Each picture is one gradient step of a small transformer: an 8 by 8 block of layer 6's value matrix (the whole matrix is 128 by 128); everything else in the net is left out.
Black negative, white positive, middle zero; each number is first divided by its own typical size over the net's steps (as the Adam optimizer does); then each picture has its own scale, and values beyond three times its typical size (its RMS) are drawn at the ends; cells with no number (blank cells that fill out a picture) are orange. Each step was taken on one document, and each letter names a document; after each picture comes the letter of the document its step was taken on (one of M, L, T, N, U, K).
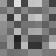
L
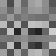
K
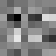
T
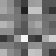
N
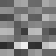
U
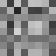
L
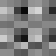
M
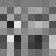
K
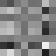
U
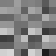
U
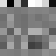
L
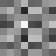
M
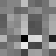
M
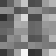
U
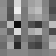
K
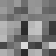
M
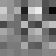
M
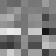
U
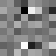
K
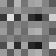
K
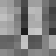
N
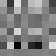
K
